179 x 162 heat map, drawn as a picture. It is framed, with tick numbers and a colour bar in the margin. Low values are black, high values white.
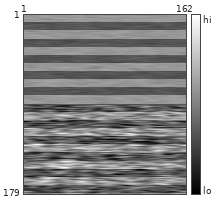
There is no overall slope. A horizontal seam about 50% of the way down splits the table, and the top part is calmer. Streaks run across, left to right. Horizontal stripes repeat 11 times down the table.
